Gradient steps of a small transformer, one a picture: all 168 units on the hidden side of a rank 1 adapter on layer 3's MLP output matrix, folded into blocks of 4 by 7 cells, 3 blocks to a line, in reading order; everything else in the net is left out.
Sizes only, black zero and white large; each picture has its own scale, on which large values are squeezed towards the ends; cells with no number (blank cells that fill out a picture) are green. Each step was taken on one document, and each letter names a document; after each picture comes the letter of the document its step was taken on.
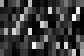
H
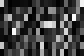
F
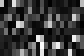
F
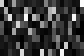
F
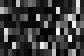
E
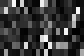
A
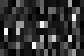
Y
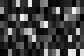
E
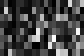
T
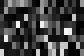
A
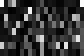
F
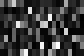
F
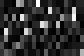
H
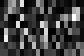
H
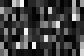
H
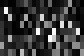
T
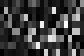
Y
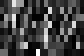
A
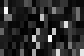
T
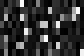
H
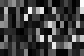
F
